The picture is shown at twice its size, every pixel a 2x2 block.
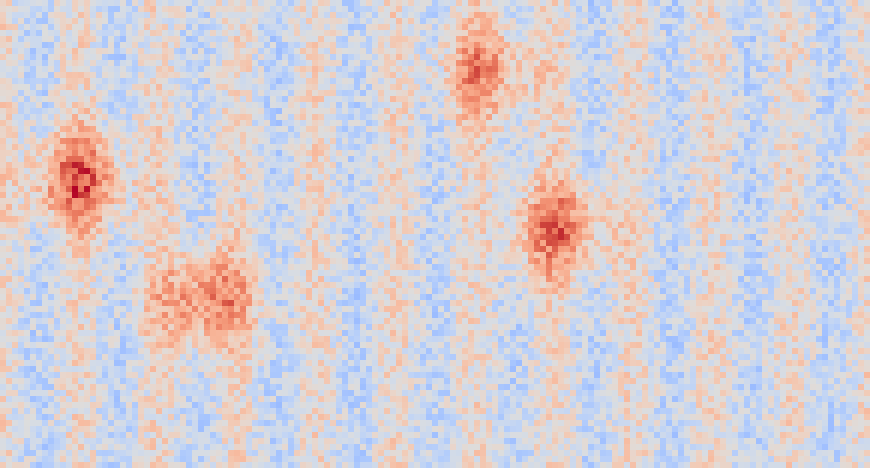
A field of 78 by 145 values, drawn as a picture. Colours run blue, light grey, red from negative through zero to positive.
Bumps: four. Average level on the scale: 50%. Odd rows or columns: none. Stripes: upright, repeating 11 times.
